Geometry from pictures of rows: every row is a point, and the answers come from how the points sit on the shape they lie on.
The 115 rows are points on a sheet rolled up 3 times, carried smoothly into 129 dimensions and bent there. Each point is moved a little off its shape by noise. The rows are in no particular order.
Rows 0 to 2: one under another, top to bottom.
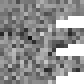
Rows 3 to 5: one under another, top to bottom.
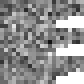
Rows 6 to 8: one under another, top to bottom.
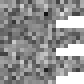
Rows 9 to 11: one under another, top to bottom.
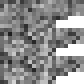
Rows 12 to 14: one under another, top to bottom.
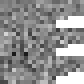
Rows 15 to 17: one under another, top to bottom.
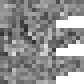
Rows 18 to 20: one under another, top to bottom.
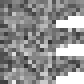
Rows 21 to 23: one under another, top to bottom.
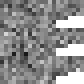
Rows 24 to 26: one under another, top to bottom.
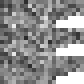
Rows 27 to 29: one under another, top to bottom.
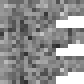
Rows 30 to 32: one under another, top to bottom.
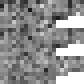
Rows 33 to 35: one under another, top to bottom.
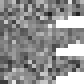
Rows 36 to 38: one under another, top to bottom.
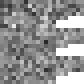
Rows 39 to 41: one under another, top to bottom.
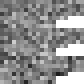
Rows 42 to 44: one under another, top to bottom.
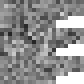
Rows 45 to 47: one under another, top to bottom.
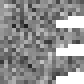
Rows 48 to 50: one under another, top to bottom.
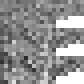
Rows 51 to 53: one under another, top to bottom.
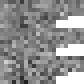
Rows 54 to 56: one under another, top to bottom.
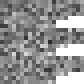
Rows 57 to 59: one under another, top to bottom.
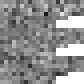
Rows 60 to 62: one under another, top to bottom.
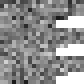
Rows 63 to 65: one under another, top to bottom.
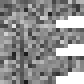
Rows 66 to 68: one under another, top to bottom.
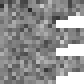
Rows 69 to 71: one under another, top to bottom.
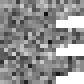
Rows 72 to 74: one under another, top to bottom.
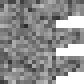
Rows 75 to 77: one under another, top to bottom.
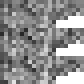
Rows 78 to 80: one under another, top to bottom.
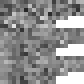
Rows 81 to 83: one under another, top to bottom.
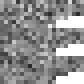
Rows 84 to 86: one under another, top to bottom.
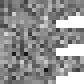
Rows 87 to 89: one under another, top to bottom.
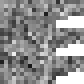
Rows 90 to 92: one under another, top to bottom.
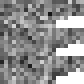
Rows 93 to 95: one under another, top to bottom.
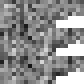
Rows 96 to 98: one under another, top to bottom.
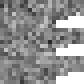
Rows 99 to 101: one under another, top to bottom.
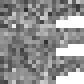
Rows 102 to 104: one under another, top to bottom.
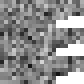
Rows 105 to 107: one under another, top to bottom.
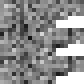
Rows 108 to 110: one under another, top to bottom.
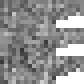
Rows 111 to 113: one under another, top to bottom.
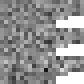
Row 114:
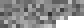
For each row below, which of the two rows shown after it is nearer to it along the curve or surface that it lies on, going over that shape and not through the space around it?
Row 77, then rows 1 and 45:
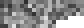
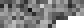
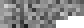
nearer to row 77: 1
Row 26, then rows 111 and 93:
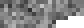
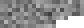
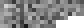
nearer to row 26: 111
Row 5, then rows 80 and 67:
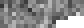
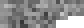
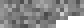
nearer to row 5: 80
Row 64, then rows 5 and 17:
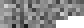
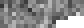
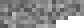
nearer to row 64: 5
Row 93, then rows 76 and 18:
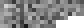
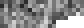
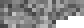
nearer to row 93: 76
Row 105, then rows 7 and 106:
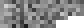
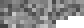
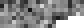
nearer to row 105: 106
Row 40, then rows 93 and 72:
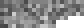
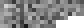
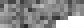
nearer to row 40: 72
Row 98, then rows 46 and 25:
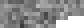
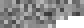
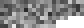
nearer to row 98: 46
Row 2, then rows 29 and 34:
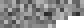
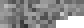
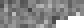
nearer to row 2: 29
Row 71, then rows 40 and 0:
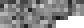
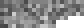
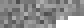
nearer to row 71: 40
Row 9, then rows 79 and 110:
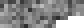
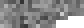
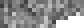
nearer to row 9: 110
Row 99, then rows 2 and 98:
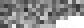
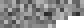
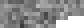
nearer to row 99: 2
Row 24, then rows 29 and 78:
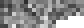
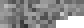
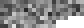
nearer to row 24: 78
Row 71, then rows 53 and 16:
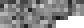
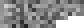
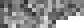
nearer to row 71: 53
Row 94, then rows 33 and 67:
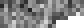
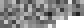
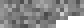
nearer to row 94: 33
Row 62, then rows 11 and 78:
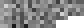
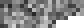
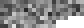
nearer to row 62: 11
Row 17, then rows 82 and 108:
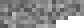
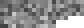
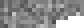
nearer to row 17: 108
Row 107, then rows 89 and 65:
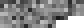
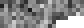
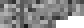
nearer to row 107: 65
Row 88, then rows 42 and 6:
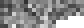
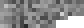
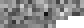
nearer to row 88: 6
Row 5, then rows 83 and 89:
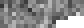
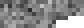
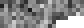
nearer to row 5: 83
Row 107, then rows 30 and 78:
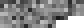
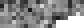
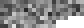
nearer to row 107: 30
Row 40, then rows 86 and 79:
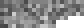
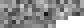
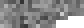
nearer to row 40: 86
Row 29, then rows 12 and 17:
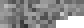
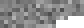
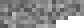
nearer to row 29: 12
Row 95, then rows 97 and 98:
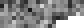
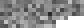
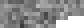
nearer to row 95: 97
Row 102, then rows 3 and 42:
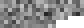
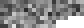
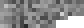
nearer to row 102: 42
